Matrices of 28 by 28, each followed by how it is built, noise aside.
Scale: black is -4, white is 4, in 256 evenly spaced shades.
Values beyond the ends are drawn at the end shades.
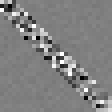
banded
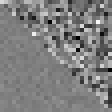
upper triangular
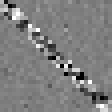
banded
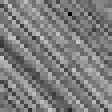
Toeplitz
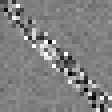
banded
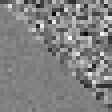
upper triangular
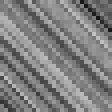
Toeplitz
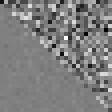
upper triangular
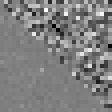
upper triangular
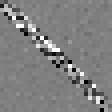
banded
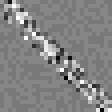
banded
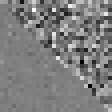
upper triangular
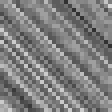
Toeplitz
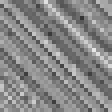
Toeplitz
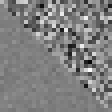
upper triangular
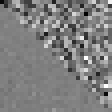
upper triangular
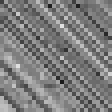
Toeplitz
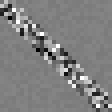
banded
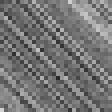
Toeplitz
